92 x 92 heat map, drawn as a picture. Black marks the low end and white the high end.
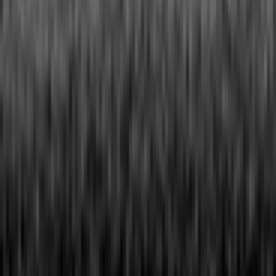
The ninth with the highest average is the top left. The field climbs toward the top. On average the colour sits 20% of the way up the scale. The grain runs up and down.
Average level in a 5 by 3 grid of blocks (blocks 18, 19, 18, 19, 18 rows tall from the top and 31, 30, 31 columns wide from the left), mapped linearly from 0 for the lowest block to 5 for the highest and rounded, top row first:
544 | 433 | 222 | 111 | 000
